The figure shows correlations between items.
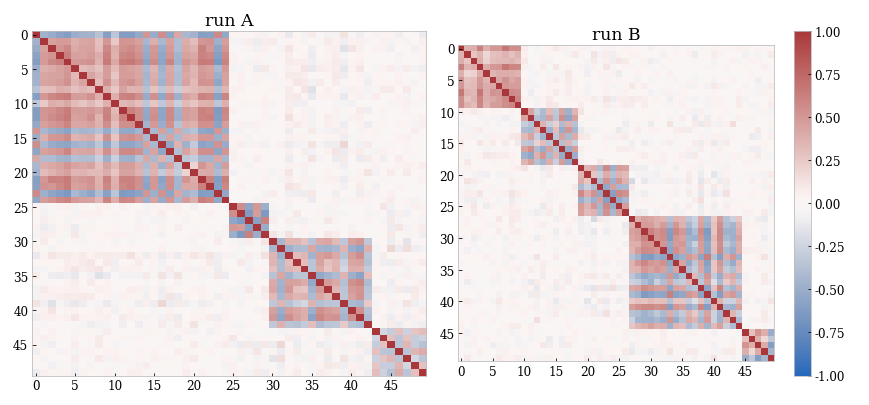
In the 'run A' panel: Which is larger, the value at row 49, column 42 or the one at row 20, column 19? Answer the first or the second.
the second
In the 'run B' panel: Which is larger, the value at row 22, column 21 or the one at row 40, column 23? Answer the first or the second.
the second
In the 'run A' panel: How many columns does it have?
50
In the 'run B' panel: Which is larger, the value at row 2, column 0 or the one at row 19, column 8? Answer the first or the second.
the first
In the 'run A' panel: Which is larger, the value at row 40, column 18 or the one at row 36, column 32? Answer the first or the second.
the second
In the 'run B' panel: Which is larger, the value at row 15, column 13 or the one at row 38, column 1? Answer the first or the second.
the first
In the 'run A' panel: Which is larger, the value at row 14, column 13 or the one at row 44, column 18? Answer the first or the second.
the second
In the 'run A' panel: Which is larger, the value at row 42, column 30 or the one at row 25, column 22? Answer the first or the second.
the second
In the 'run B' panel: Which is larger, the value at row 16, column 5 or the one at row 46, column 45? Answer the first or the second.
the second
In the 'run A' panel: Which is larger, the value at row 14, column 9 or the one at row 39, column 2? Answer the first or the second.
the second
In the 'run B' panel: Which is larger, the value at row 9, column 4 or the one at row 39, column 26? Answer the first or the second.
the first
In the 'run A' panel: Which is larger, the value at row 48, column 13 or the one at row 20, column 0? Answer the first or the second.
the first
